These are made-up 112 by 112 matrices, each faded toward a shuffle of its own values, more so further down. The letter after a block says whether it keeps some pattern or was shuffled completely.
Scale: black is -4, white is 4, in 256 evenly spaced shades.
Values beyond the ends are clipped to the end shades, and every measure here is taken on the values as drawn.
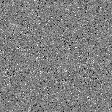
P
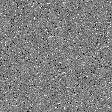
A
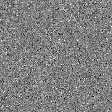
P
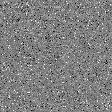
P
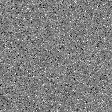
A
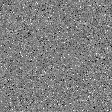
P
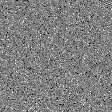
P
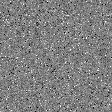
P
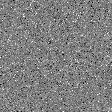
A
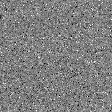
P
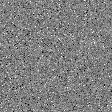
A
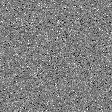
P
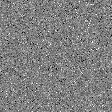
P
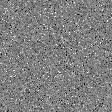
A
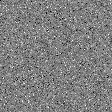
A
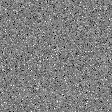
P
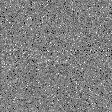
P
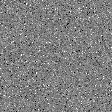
P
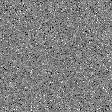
P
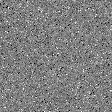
A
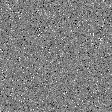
A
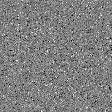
P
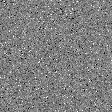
A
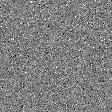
A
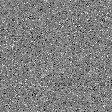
P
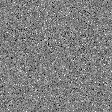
P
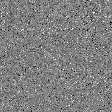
P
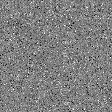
P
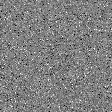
P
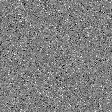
P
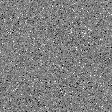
P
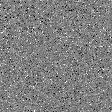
A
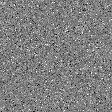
A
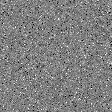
A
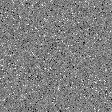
A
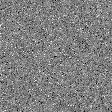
A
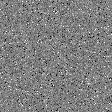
A
